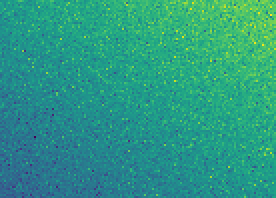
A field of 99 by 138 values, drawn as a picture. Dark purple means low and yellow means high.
Ninth with the highest average: top right. Ninth with the lowest average: bottom left. Stripes: none. Slope: up to the top right.
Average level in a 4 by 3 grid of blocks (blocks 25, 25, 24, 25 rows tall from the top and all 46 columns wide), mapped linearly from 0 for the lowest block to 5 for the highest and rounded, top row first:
3 4 5 / 2 3 4 / 1 2 3 / 0 1 2
